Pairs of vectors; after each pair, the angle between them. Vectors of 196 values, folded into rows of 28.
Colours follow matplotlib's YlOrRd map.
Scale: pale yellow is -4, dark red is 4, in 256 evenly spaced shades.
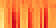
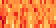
partly opposed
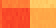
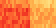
nearly parallel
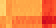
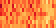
partly opposed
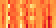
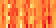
nearly parallel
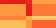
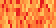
orthogonal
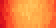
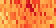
partly opposed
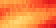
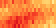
nearly opposite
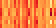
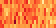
partly aligned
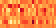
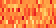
partly opposed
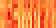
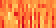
nearly opposite
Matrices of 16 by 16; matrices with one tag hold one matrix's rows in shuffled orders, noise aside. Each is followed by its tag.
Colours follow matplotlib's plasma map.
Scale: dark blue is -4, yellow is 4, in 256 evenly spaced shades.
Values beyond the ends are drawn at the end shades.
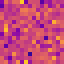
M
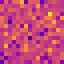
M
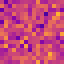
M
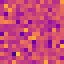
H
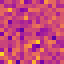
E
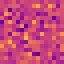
E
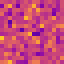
E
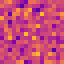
E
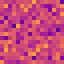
H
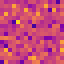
H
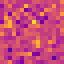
E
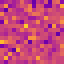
H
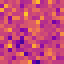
E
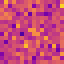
H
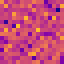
H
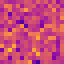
E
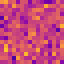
H
